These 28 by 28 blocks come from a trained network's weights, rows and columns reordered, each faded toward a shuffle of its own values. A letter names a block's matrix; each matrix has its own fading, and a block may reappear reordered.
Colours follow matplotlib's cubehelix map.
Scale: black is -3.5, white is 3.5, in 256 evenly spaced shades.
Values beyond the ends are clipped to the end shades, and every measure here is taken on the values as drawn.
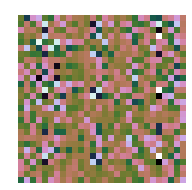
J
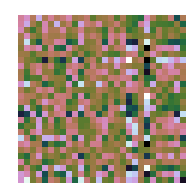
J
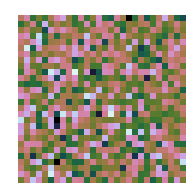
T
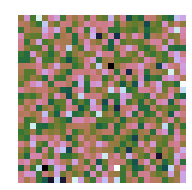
T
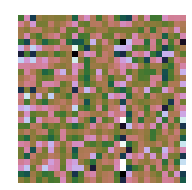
J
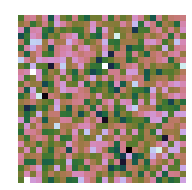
T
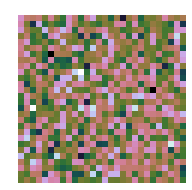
T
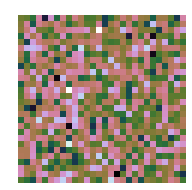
T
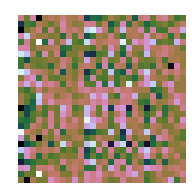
J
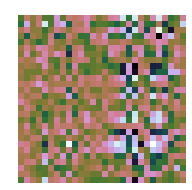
J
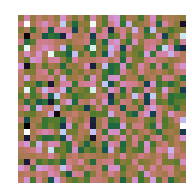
J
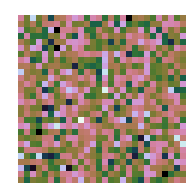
T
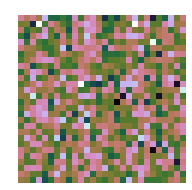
T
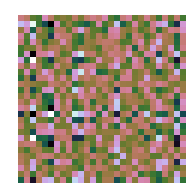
J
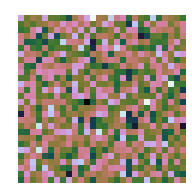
T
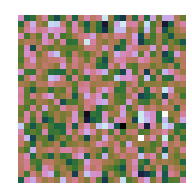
J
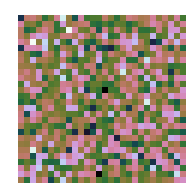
T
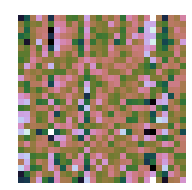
J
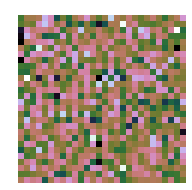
T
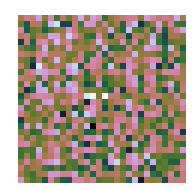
T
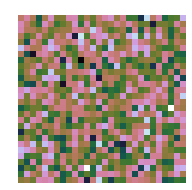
T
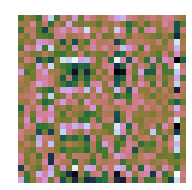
J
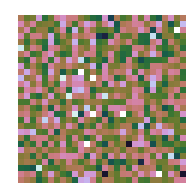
T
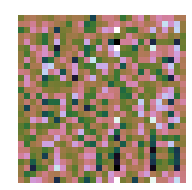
J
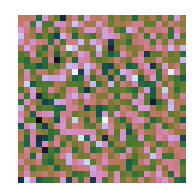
T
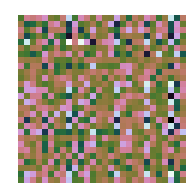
J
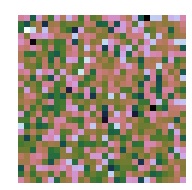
T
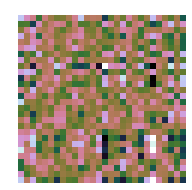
J
